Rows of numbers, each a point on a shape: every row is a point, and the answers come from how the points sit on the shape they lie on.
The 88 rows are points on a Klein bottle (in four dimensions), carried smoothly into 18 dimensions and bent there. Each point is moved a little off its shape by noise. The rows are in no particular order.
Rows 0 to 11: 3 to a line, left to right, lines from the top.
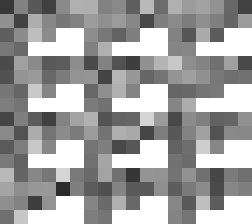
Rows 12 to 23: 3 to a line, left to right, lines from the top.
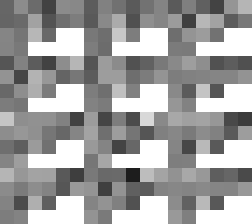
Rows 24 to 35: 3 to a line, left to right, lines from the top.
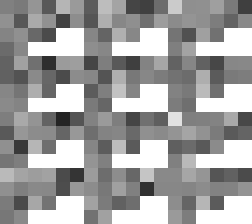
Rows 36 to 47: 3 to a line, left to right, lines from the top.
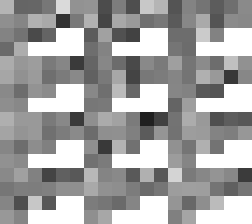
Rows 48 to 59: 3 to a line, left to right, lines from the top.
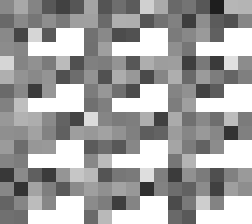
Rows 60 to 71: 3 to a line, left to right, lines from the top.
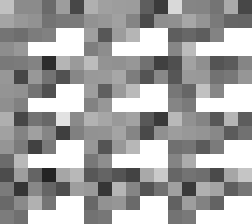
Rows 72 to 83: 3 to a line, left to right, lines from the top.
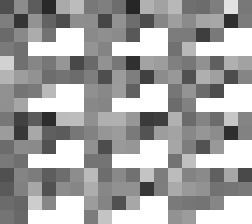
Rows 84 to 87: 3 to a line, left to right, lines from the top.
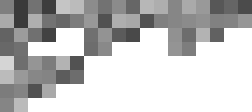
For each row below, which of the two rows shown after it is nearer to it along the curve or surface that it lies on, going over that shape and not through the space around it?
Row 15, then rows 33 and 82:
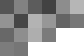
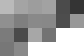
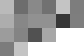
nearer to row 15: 82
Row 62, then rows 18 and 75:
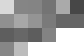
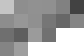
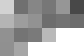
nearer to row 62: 18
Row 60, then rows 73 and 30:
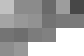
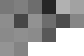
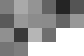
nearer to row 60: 30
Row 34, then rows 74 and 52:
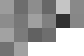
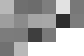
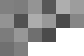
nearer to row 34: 52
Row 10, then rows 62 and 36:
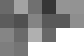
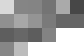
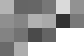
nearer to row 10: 36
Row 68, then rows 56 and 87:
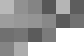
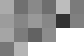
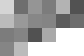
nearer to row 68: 56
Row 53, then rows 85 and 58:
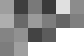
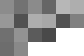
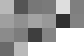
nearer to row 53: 58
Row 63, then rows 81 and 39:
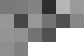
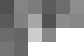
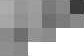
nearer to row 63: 81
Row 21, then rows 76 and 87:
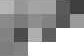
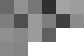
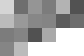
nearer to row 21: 87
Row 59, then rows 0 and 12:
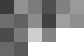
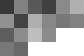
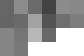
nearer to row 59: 0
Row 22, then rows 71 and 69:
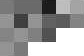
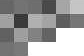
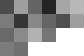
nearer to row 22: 69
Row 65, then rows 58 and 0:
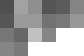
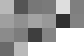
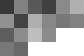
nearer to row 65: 0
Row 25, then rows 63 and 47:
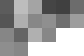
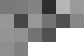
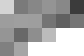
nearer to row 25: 47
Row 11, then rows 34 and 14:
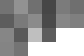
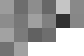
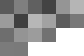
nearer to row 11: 14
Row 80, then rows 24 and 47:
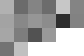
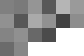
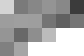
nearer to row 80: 24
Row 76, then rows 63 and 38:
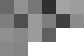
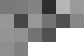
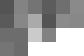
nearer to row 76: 63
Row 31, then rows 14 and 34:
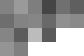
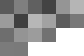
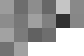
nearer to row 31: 14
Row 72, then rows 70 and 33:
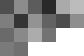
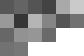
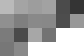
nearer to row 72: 70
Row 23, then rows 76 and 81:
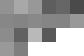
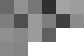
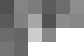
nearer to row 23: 81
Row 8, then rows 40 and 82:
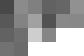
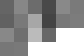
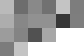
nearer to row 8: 40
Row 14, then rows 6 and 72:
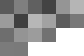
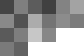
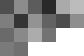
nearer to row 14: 6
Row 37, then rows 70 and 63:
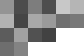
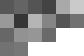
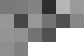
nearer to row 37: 70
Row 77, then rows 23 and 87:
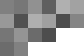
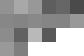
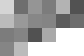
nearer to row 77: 87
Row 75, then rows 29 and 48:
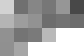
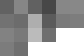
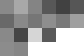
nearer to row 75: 48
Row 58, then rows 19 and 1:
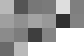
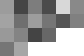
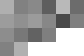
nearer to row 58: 19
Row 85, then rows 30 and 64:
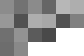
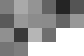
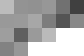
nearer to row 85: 64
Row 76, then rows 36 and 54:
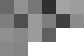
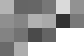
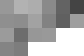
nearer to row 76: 36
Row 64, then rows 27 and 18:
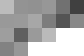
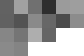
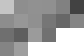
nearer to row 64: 18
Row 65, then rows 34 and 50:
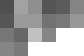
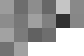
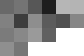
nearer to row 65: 50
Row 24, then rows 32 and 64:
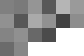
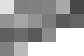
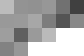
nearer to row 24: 32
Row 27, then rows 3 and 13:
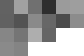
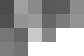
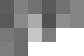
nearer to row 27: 13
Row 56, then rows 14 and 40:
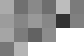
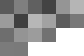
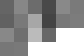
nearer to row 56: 14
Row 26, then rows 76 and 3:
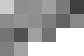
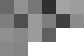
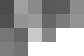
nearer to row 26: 3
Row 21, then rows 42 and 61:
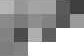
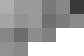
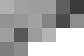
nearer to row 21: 42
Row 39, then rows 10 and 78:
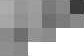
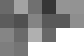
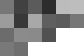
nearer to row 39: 10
